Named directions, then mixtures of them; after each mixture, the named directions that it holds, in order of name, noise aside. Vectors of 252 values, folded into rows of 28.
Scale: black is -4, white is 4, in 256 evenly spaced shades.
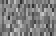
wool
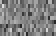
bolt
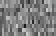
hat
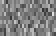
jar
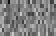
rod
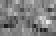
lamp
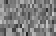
bolt, hat, jar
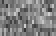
hat, jar, lamp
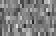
hat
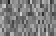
rod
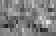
lamp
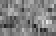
lamp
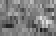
lamp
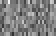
rod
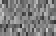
bolt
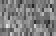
lamp, wool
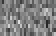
jar, lamp, wool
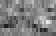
lamp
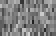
hat, lamp, wool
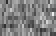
jar, lamp, wool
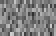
rod, wool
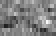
lamp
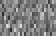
bolt, wool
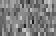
hat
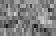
jar, lamp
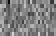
rod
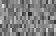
bolt, rod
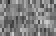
lamp, rod
